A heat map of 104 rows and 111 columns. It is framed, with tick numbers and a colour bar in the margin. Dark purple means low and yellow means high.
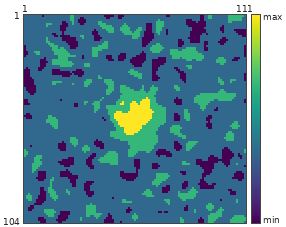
The middle left is the smoothest part. A single bump stands in the centre. There is no overall slope. The texture is blotchy. No regular stripes run through it. No single row or column stands out from its neighbours. The centre is the ninth with the highest average. There is no seam.
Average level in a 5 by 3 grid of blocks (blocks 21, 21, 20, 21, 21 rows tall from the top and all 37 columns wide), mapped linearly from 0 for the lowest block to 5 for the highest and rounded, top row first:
110 / 011 / 151 / 010 / 111
